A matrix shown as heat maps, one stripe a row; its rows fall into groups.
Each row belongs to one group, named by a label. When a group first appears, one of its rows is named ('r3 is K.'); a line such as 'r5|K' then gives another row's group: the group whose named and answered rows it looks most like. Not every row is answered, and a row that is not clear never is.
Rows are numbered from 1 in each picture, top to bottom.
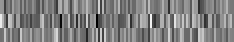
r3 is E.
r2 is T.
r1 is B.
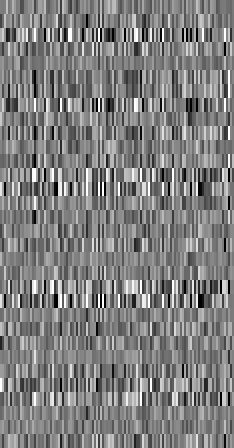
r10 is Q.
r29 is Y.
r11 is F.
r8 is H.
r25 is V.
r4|F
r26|Y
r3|H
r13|Y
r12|Q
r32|F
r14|B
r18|F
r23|E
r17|E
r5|T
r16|Q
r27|H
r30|E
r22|B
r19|T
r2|E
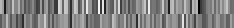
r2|F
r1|B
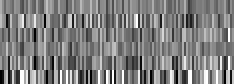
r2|H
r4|F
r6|V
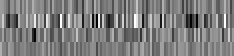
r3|Q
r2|H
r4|T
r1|H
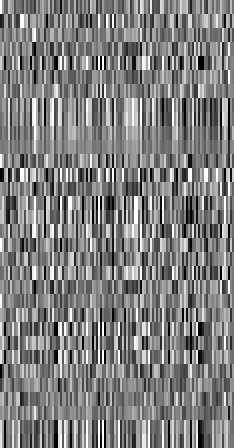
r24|B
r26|B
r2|V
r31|B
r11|Y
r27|V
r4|Q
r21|Q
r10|Y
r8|Y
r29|T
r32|B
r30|Y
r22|T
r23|H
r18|T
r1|T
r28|E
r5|B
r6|Q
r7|E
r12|T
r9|Y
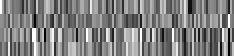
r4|Y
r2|Q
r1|T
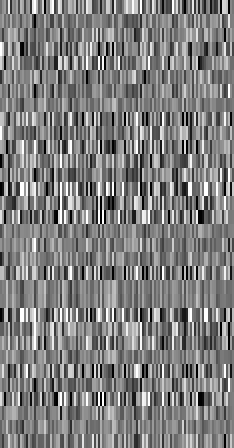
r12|V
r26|F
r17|E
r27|H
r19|V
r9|H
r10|T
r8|F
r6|E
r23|V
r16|B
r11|H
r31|F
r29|B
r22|F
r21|F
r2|Q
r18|Y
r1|Y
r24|Y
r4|T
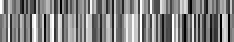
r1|T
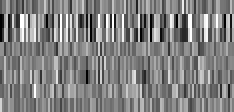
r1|F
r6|E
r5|E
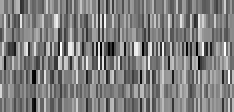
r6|Q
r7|T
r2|E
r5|B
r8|Q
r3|E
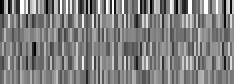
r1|V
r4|Q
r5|F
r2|F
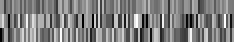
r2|H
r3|V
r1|B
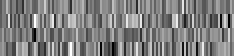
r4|H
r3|Q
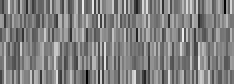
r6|E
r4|E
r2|B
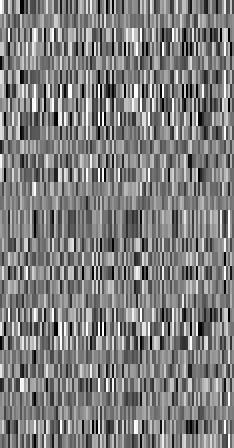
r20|H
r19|F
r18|H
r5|V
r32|Q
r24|B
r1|T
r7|H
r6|T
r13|B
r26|Q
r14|Y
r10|T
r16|Q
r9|B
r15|E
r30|B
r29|Q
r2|E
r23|Y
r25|V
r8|Y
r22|F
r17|Q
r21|F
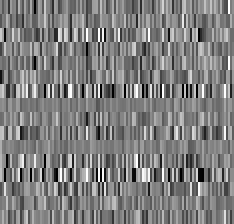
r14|E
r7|H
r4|E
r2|F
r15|F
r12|H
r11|T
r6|V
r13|B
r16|H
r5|Q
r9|E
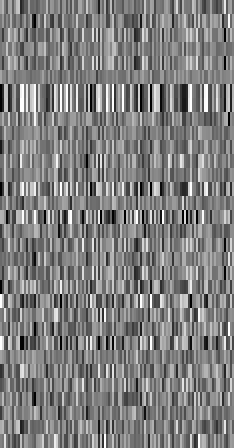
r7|V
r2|Q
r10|E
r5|F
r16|H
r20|F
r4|F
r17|E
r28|F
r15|F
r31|T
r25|T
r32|E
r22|T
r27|V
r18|F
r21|V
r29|Q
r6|T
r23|E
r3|F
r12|E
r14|V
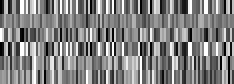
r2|E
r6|Y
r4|V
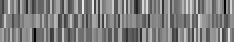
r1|F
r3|Q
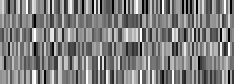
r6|Y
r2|Q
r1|H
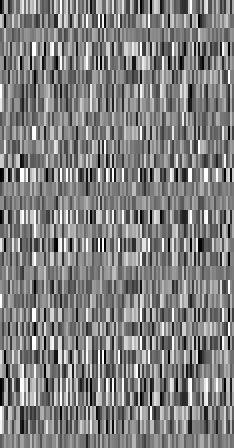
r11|E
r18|B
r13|V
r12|T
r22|T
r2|B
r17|Y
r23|Y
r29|V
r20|F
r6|Q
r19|Y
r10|Y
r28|V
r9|F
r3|E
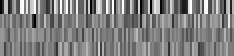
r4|B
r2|Q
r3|H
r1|V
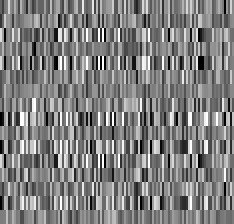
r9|V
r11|V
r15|V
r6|F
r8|Y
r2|E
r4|Q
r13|H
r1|F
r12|B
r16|F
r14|F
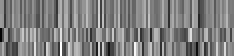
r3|V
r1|B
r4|H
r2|B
